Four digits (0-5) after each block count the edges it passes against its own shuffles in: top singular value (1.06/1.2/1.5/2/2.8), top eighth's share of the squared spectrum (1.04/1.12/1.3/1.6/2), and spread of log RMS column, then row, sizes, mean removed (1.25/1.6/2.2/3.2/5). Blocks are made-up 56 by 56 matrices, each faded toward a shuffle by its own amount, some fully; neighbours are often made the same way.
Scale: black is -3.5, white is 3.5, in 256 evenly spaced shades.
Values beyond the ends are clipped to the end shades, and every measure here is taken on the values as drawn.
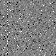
3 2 1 0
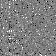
3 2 1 0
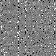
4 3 2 0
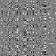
4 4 3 2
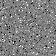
0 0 0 0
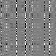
5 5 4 2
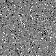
1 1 0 0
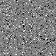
3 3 1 1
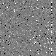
3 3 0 0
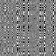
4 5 4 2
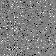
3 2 1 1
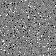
1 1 0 0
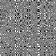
4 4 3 2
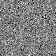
0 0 0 0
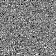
0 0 0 0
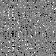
3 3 1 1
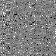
3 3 1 1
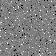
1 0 0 0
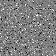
2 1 0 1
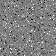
2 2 1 0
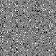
4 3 2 1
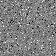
1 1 0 0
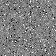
2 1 0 0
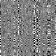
4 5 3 2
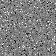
0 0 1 0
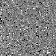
3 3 1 1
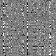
4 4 3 1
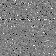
3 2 0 1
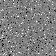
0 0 0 0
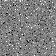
1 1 0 0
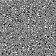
3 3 1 0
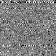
3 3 0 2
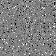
3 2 1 0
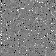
3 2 1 0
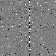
4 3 1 0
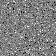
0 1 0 0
